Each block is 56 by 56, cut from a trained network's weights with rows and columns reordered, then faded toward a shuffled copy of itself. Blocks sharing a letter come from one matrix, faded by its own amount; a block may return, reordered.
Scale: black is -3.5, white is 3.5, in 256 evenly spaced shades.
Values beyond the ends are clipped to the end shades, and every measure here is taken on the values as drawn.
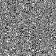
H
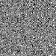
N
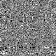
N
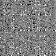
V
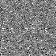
N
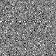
N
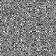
N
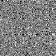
N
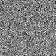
H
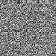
H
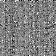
V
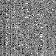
V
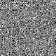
N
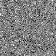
H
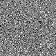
H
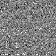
N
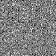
H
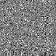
H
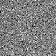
H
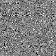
N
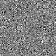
H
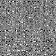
V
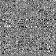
V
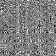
V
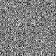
H
